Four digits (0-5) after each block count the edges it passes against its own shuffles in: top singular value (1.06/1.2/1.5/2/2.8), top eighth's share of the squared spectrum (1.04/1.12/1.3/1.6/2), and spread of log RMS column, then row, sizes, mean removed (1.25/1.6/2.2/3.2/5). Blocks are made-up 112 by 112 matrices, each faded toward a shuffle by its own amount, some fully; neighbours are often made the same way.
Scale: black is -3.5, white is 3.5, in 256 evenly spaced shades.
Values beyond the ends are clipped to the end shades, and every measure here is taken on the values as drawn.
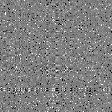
4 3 1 2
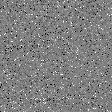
3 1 0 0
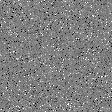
2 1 0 0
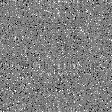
3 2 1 1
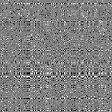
5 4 3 3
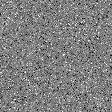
0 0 0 0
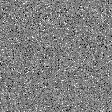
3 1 0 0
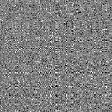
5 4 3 3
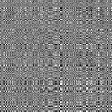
5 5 4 4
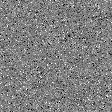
2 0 0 0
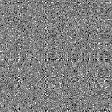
4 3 2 2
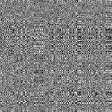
5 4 3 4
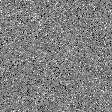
0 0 0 0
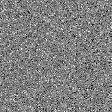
3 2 0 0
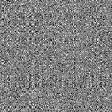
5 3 2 2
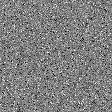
2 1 0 0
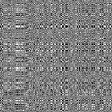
5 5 4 4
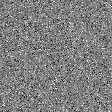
3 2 0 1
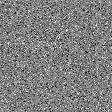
2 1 0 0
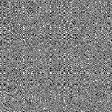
5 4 3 3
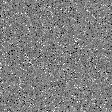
0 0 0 0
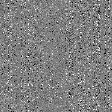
1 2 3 0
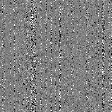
2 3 4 0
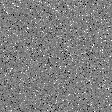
0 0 0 0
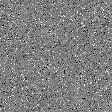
0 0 1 0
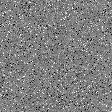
2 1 0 0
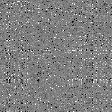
4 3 2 2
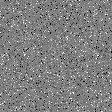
0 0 0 0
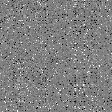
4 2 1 1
